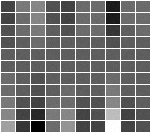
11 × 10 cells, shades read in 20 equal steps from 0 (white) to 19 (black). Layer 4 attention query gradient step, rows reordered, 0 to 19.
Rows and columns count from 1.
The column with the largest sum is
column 3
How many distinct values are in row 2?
5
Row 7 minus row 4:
-2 0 2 0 0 0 0 -2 0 0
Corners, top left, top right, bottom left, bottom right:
14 11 7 13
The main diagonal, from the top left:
14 11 10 12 12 12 12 10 13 13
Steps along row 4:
down down up same same same up down same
